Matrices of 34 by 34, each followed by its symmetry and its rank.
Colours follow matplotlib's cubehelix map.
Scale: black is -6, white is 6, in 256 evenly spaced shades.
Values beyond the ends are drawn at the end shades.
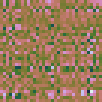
neither, rank five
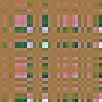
symmetric, rank one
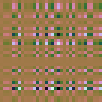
neither, rank one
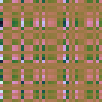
neither, rank one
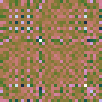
symmetric, rank three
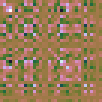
symmetric, rank three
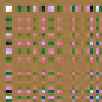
symmetric, rank one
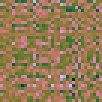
neither, rank five
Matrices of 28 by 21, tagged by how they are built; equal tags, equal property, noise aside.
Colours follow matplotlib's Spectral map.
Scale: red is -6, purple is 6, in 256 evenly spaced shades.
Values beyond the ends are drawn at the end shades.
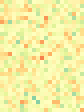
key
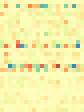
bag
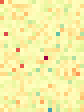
key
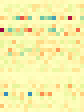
bag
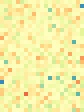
key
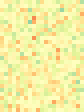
key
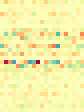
bag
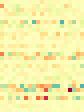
bag
